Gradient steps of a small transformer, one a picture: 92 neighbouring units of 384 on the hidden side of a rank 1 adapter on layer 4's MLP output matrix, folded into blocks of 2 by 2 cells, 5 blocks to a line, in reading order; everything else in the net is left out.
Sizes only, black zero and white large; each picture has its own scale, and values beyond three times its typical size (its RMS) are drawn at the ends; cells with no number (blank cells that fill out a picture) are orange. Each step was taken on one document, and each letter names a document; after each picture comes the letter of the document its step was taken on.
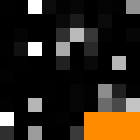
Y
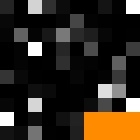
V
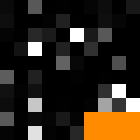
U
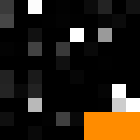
U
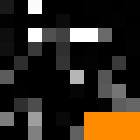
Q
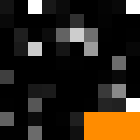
V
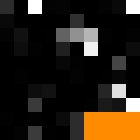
V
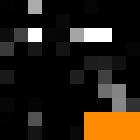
Q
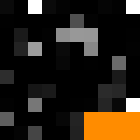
V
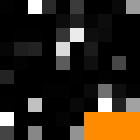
Y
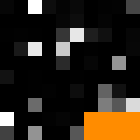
Y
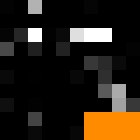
Q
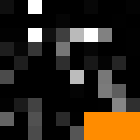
Q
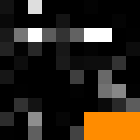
Q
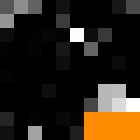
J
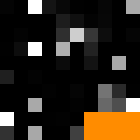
Y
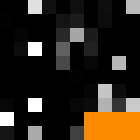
Y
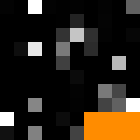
Y
